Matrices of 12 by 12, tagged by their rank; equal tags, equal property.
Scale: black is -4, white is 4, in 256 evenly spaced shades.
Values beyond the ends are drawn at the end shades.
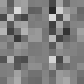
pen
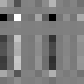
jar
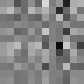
pen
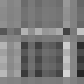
jar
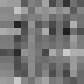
pen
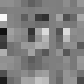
pen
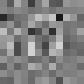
pen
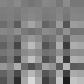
jar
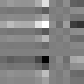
jar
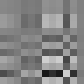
jar
